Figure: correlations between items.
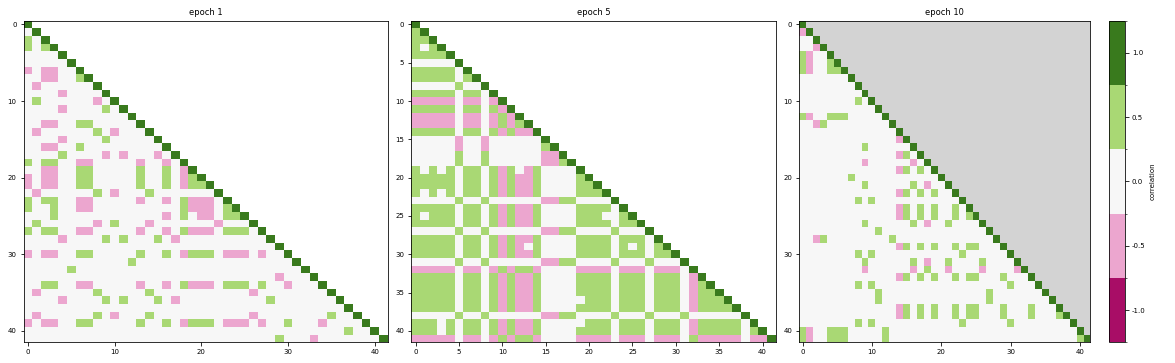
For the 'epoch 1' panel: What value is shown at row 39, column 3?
-0.5
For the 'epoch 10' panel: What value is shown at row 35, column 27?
0.5
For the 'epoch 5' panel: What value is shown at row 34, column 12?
-0.5
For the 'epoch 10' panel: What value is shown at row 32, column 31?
-0.5
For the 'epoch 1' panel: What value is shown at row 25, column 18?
0.5
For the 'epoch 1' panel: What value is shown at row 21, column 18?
-0.5
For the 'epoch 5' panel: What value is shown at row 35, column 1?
0.5
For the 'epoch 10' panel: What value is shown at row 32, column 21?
-0.5
